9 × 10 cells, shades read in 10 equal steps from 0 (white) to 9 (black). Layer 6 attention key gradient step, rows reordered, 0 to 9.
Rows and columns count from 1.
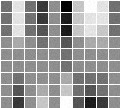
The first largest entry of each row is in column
6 6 6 6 6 6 2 2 8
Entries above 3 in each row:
6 6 6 7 10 10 9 8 8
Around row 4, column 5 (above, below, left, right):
4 4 5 6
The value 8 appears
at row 2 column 6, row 3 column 6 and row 9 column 8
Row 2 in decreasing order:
8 7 5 5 5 4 2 1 1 1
